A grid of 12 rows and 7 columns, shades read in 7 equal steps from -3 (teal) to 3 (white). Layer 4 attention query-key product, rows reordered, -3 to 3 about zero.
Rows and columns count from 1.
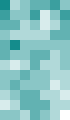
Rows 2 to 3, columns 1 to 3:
-2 0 0 | -1 -1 1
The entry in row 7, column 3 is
1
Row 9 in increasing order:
-1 0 0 0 0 1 2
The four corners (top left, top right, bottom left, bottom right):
-3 0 0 3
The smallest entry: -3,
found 2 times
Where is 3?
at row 12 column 7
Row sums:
-6 -4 1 2 -4 -2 5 1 2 3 2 4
